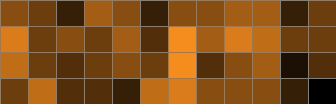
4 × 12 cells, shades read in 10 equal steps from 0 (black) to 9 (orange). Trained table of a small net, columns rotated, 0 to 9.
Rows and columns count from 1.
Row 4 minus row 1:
-1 3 1 -3 -3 5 3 0 -1 -1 0 -4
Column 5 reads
5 6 5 2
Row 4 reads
4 7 3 3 2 7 8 5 5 5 2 0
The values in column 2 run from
4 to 7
